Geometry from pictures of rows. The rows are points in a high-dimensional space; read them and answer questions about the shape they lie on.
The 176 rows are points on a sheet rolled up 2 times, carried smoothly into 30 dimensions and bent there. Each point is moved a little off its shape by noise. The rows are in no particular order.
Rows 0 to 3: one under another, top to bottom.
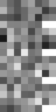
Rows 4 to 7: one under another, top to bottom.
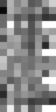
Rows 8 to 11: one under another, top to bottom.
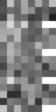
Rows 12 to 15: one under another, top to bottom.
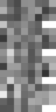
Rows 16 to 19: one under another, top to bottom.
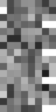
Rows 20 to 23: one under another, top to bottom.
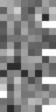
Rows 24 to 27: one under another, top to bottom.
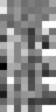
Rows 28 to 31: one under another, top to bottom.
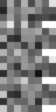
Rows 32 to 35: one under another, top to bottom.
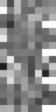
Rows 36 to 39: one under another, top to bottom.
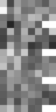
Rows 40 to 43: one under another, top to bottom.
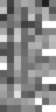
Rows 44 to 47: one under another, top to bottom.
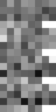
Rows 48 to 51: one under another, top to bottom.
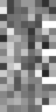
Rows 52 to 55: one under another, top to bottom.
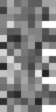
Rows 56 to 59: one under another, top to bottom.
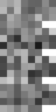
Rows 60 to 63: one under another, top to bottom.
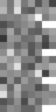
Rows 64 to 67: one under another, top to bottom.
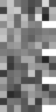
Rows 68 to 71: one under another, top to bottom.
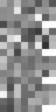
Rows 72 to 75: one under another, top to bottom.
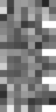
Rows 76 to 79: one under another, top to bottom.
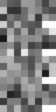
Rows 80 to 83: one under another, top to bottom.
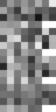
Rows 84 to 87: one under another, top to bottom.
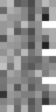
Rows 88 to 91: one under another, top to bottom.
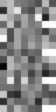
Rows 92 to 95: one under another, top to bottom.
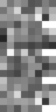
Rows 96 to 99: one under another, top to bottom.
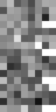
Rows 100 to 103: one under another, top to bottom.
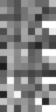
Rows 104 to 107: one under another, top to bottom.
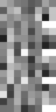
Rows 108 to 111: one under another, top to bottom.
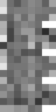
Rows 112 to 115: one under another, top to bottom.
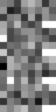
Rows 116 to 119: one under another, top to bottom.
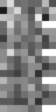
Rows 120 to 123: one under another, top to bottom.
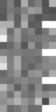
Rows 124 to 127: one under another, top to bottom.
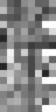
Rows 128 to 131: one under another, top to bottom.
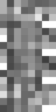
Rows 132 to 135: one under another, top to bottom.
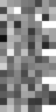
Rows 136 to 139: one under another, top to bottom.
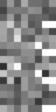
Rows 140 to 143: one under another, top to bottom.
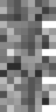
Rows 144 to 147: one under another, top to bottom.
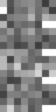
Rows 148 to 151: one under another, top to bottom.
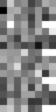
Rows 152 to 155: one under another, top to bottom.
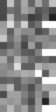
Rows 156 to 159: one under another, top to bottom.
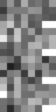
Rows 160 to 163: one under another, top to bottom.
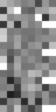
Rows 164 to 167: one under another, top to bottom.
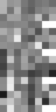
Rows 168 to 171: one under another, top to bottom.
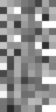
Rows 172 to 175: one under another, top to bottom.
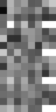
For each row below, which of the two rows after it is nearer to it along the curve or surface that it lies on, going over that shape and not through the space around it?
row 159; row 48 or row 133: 48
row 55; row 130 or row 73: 130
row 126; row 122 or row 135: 135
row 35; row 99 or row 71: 71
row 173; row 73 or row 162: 162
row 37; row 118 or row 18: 18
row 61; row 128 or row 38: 128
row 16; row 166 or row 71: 71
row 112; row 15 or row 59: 15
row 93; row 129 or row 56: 129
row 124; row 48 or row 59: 59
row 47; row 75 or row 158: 158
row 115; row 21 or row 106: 106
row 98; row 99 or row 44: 99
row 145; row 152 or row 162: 162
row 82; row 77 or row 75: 77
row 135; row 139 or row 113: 113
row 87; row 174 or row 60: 174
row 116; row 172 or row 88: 88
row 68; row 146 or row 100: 146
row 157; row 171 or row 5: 171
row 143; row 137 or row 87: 87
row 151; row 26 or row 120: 26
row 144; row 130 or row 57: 130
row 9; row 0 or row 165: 0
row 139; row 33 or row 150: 33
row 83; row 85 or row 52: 52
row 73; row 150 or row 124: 124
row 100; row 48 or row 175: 175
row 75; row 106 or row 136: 106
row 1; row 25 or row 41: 25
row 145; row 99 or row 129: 129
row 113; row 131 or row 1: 131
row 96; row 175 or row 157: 175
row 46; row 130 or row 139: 130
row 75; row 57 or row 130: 57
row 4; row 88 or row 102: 102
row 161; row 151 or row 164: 164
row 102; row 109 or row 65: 109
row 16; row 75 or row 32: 32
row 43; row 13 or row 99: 13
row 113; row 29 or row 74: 29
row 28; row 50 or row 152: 152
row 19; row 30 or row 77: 30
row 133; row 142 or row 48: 142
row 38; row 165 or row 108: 108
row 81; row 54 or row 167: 54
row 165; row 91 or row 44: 44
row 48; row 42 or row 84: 42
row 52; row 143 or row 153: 143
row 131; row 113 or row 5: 113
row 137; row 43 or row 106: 43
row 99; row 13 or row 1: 1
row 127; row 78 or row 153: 153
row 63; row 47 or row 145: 145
